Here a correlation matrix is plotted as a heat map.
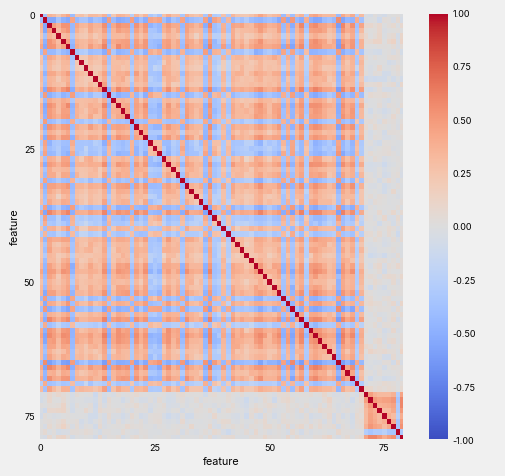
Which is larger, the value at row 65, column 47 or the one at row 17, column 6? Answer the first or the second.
the second
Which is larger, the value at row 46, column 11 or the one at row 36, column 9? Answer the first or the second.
the first
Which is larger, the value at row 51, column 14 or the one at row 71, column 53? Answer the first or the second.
the first
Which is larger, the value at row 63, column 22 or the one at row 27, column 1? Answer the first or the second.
the first
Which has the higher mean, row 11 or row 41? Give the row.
11
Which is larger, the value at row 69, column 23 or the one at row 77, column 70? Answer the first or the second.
the second
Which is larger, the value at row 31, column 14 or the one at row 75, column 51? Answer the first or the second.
the second
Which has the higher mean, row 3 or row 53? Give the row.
3
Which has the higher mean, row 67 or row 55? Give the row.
67
